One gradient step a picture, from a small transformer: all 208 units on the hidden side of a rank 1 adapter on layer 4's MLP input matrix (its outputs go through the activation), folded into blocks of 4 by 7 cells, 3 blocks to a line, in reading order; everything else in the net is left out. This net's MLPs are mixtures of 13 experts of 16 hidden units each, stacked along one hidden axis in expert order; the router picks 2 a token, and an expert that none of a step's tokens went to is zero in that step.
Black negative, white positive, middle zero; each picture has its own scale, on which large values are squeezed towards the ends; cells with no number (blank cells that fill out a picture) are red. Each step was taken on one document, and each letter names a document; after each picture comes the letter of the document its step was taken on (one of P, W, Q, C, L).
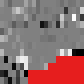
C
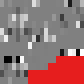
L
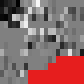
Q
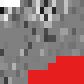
Q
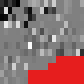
Q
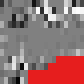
C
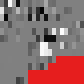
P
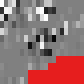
P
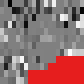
L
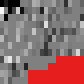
Q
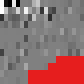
Q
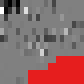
P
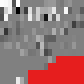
P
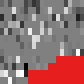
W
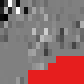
P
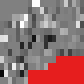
L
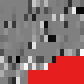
C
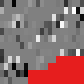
W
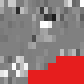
C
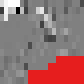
Q
